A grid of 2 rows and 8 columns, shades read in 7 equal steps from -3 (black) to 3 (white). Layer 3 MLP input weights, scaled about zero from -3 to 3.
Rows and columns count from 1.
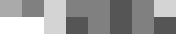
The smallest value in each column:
1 0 2 -1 0 -1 0 -1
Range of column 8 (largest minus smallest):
3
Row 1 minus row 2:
-2 -3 0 1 0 0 0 3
